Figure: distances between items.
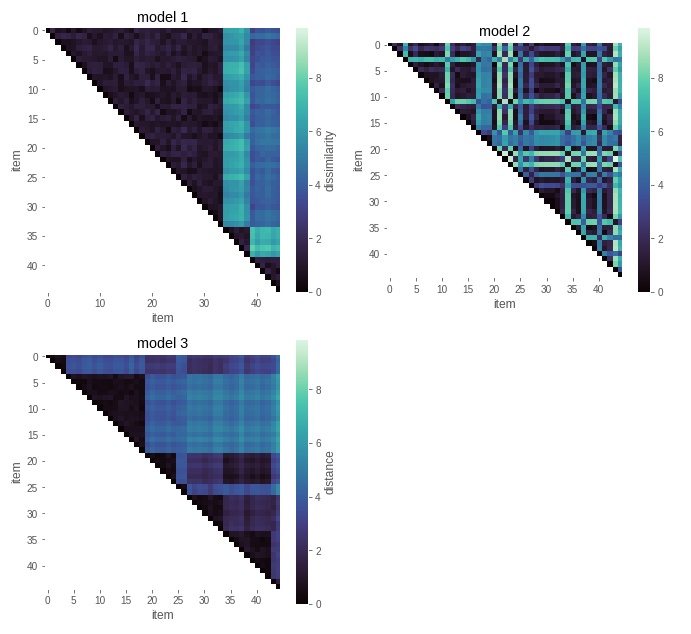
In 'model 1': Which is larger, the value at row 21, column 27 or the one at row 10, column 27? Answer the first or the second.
the first
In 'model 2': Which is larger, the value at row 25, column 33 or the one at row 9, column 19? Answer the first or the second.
the second
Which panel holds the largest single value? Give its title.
model 2
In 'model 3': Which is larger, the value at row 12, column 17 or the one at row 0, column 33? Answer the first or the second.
the second
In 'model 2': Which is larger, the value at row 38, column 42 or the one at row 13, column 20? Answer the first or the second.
the first
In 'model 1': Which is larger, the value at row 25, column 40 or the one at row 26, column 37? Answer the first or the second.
the second
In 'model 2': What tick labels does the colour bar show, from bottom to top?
0, 2, 4, 6, 8
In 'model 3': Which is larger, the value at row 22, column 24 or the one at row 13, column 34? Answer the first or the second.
the second
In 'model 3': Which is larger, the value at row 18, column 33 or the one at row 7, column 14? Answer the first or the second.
the first
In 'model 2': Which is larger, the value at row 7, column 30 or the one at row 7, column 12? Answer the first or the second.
the second
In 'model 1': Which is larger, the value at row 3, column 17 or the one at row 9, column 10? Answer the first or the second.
the first
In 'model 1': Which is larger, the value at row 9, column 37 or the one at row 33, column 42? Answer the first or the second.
the first
